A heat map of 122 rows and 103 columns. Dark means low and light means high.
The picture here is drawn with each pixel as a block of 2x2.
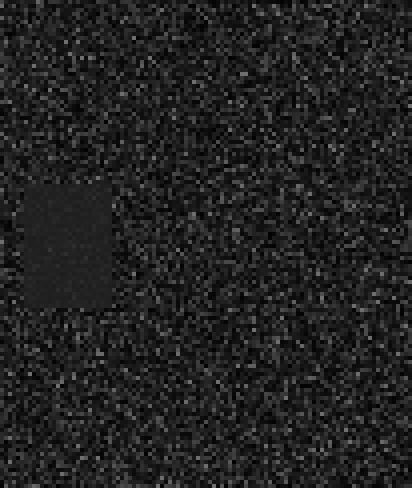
Grain: fine. Histogram: skewed, a long tail of high values. Mirror symmetry: none. Odd patch: calmer, in the middle left. Stripes: none.
